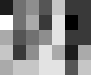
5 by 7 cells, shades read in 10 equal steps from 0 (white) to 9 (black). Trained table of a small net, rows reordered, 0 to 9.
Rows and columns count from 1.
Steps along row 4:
up down down up up down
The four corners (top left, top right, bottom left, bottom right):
8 7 3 2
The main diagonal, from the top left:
8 5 5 1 1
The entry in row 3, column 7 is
7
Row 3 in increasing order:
1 3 4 5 6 7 7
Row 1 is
8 5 4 6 2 7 7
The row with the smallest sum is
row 5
